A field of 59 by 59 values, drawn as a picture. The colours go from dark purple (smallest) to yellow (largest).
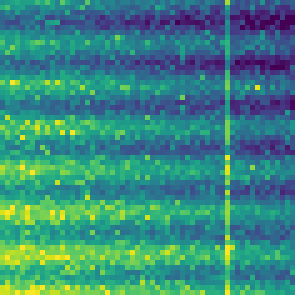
The top right is the ninth with the lowest average. The bottom left is the ninth with the highest average. The field climbs toward the bottom left. Column 46 differs from the columns beside it. Horizontal stripes repeat 7 times down the table.
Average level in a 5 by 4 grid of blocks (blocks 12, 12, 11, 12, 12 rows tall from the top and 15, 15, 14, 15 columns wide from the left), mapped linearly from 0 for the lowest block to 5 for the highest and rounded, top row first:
2110
3210
4322
4322
5433
